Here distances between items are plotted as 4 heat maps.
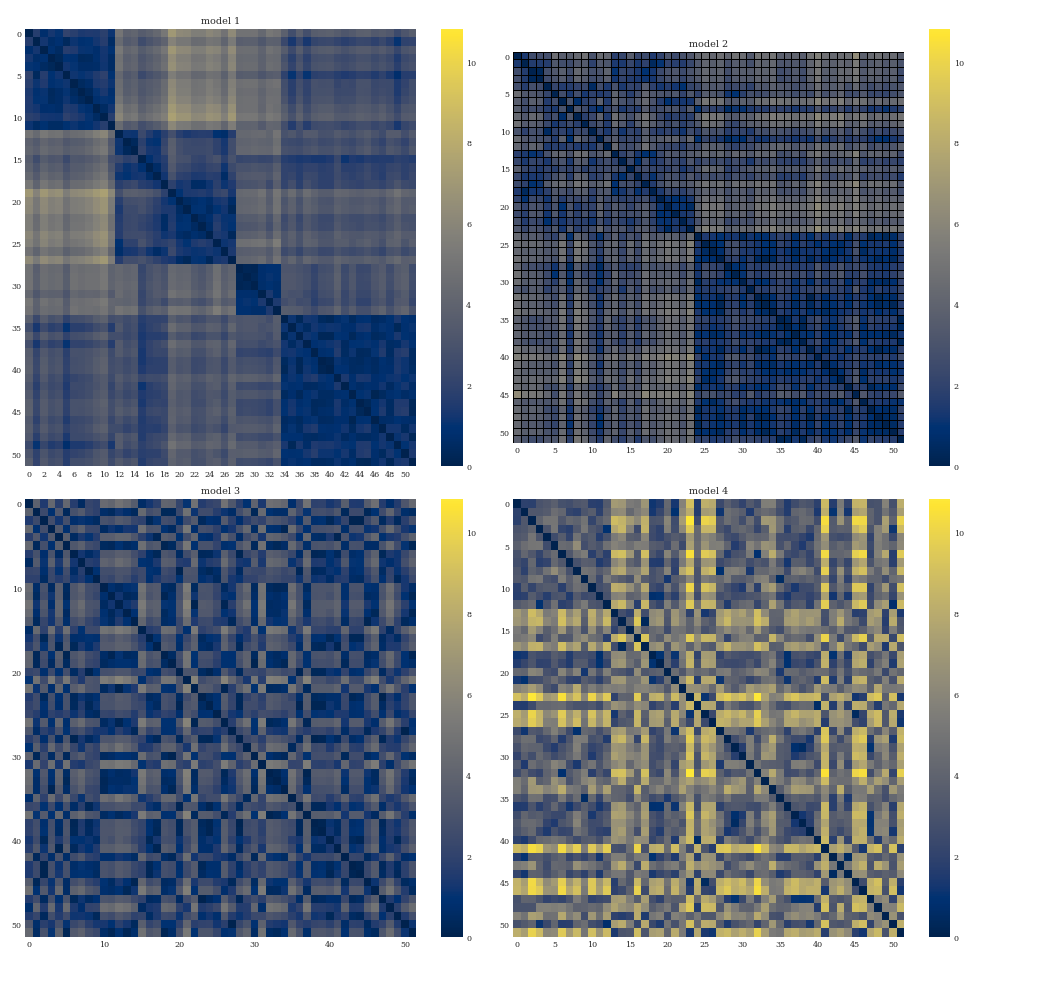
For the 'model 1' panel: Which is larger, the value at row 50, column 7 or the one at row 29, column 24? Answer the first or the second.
the second
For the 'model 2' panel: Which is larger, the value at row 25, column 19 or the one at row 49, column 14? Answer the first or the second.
the first
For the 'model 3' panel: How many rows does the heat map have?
52
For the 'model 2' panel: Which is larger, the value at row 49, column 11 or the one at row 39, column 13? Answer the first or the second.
the second
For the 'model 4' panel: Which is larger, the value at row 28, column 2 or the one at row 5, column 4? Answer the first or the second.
the first
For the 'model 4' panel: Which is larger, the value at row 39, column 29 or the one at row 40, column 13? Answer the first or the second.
the second
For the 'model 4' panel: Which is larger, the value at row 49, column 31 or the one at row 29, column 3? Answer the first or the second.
the first
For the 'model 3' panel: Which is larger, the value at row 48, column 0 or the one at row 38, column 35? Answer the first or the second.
the second
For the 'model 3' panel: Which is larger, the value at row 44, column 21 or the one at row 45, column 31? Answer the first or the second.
the second
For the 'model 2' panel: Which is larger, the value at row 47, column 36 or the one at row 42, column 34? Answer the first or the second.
the first
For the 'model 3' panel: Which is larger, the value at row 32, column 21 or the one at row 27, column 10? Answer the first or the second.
the first
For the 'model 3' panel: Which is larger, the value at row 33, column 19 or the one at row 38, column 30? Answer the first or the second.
the second
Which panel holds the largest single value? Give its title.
model 4
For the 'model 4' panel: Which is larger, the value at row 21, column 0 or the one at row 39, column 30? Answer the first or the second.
the second
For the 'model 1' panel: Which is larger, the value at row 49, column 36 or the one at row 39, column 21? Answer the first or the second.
the second
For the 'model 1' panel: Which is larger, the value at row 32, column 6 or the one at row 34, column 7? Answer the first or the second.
the first
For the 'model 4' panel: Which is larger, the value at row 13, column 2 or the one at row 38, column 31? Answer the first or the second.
the first
